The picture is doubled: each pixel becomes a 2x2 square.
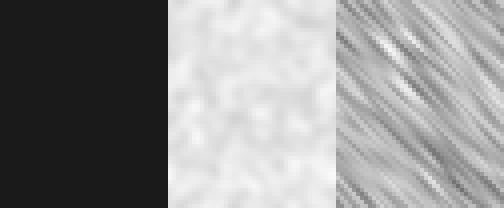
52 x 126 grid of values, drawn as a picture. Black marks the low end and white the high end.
It is made of 1 by 3 panels. Panel 1,1: very low, flat. Panel 1,2: very high, blotchy, faint in contrast. Panel 1,3: high, slanting down to the right.
